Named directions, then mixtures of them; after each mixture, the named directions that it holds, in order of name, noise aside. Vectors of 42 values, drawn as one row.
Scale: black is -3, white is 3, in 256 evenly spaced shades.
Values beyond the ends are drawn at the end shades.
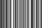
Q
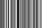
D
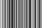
D, Q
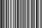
D, Q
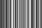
Q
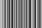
D, Q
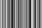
Q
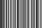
D, Q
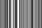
D, Q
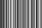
D, Q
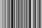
Q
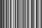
D, Q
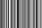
D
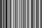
Q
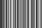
D, Q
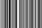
D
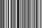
D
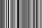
D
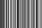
D, Q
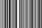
D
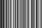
D, Q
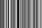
D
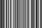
D, Q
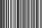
D, Q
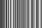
D, Q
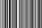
D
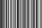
D, Q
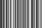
D, Q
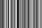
D
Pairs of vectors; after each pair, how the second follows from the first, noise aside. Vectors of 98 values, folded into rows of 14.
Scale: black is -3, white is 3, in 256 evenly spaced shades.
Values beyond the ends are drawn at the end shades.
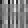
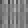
shrunk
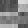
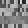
sign-scrambled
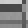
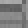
shrunk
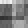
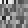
sign-scrambled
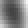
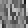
sign-scrambled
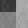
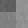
shrunk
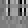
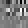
sign-scrambled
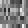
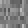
shrunk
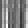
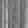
shrunk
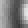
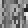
sign-scrambled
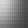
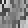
sign-scrambled
